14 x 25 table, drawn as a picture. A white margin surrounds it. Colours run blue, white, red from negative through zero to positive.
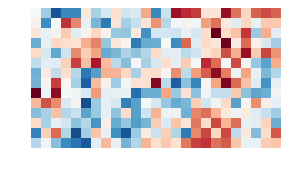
Mirror symmetry: none. Ninth with the lowest average: bottom left. Ninth with the highest average: top right.
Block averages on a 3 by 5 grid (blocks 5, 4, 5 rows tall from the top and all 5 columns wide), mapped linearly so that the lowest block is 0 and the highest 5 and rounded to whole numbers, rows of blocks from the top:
2 2 1 5 5
3 2 2 4 2
1 0 2 5 3
